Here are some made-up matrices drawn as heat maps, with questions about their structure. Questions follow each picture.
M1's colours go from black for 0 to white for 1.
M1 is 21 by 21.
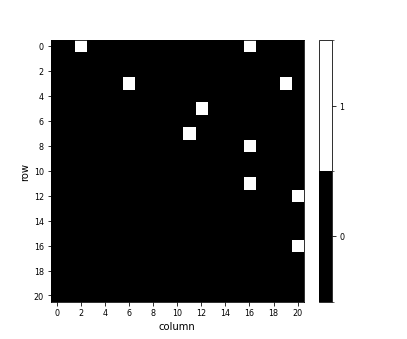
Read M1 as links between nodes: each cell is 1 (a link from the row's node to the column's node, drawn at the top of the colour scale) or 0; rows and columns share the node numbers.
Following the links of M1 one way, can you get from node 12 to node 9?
no
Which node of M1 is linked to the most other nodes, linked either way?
node 16
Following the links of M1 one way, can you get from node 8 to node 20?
yes
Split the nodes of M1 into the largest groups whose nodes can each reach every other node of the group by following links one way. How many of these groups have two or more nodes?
0
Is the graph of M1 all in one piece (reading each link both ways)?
no
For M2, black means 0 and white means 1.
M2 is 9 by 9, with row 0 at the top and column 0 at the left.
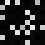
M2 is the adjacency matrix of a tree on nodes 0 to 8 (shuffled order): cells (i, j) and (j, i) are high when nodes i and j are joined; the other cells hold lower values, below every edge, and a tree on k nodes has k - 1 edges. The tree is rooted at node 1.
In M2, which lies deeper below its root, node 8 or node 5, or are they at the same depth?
node 8
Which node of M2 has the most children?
5
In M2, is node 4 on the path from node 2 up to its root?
no
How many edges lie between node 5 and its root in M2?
4
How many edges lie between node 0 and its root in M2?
1
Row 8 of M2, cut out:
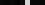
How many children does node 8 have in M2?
0
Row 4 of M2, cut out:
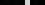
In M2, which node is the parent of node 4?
5
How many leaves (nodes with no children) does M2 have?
4
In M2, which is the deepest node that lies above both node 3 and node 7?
0
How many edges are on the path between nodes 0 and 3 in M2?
1
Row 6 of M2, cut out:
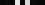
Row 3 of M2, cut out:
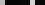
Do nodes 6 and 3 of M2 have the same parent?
no
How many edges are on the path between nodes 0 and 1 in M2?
1
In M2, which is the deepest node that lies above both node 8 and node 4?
5
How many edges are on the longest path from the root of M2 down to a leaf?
5
